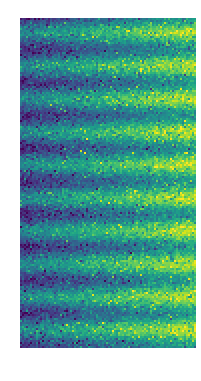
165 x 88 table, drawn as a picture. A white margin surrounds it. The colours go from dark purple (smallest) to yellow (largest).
Stripes: horizontal, repeating 10 times. Histogram: bell-shaped. Slope: up to the right.
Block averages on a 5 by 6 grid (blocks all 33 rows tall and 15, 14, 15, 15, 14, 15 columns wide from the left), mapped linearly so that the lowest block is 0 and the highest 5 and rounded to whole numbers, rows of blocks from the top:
012345 | 012345 | 012345 | 012345 | 012345
